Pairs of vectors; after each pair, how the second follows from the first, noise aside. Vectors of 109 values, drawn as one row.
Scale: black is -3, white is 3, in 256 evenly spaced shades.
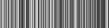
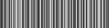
shuffled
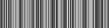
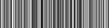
shuffled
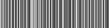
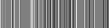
partly zeroed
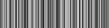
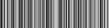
shuffled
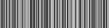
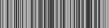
shuffled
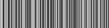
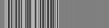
partly zeroed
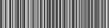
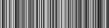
shuffled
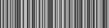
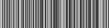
shuffled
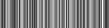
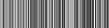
shuffled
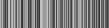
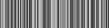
shuffled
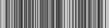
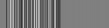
partly zeroed
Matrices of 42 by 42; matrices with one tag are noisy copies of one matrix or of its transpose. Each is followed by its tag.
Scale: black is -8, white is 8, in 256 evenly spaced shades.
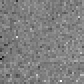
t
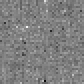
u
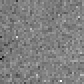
t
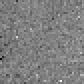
t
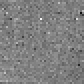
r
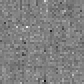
u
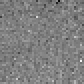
t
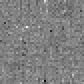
u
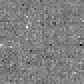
u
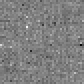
u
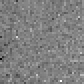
t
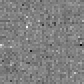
u
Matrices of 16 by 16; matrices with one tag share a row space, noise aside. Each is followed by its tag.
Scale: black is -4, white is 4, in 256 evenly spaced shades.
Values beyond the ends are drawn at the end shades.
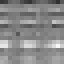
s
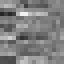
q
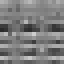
s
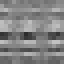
s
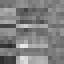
q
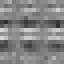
s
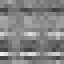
s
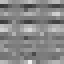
s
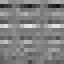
s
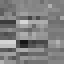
q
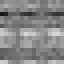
s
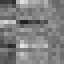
q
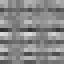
s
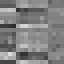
q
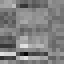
q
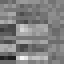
q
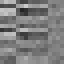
q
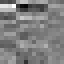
q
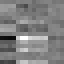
q
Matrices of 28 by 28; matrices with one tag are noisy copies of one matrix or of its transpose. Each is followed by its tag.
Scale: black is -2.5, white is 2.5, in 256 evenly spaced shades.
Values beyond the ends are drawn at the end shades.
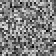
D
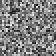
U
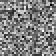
U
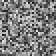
D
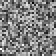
D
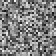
D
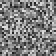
D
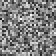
D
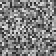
D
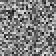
U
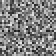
U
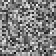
D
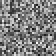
U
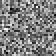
U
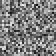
U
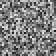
D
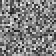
U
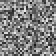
U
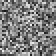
D
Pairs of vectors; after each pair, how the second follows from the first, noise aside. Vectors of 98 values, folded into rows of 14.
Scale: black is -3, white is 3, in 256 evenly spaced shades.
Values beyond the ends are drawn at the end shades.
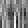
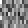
shuffled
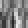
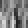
negated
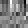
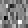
shuffled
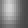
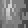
partly zeroed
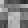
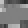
partly zeroed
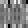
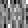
negated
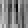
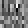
sign-scrambled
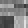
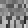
sign-scrambled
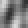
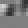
partly zeroed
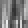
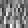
shuffled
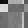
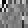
sign-scrambled
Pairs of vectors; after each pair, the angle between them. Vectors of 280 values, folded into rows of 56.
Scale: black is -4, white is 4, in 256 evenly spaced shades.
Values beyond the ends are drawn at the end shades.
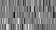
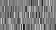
partly opposed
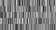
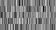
nearly parallel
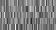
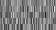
partly aligned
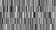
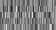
nearly parallel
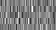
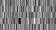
partly aligned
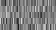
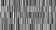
partly aligned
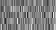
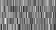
nearly opposite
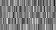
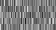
orthogonal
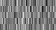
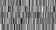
partly opposed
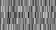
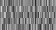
partly aligned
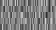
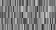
partly opposed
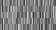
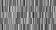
nearly parallel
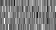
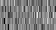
nearly opposite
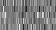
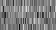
nearly opposite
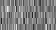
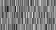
nearly opposite
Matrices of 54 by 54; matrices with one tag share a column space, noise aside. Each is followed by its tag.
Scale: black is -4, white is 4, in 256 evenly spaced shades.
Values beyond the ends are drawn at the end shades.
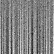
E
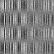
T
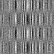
T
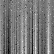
E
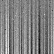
E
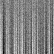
E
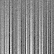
E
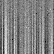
E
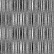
T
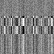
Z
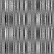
T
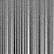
E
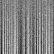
E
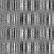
T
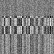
Z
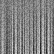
E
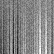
E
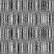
T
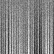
E
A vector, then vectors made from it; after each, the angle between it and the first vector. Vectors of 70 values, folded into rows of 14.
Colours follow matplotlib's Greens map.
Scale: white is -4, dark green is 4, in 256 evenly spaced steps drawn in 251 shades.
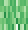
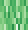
nearly parallel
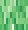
partly opposed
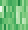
orthogonal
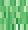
nearly parallel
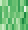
orthogonal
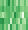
orthogonal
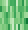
partly aligned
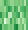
partly opposed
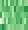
orthogonal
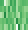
nearly parallel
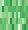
orthogonal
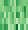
nearly opposite
